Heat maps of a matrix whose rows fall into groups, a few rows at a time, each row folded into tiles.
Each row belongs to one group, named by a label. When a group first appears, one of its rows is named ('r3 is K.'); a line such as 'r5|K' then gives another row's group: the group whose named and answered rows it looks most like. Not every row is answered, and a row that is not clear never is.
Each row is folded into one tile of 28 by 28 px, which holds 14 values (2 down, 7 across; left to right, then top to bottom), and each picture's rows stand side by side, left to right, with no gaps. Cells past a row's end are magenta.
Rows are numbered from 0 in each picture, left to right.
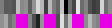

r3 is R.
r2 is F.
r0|R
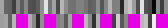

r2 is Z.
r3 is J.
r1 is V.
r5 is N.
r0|N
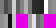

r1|R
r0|J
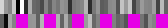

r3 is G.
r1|N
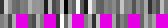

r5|F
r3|Z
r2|F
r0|Z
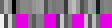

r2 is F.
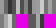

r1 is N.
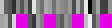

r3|G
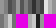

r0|R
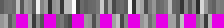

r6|N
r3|V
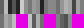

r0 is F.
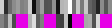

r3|N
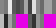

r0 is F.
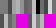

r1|F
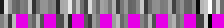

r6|G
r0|Z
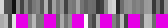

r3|J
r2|F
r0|N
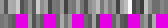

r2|F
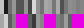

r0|G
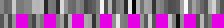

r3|V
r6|V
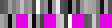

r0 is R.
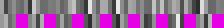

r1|Z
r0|G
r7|Z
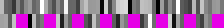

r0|N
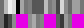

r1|R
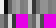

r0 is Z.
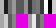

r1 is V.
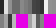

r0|Z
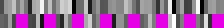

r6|G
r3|G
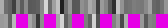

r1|V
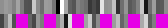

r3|R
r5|G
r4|G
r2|Z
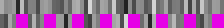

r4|N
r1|F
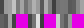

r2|J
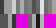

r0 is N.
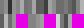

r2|J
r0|F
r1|F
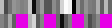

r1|G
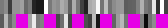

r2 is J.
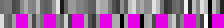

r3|V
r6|V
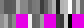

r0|R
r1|J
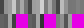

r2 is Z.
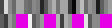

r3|J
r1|J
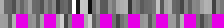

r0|N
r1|N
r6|N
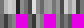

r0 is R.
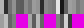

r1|J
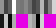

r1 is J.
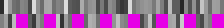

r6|N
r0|Z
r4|R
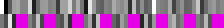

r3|Z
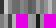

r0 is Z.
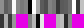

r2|V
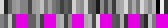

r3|N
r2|R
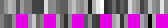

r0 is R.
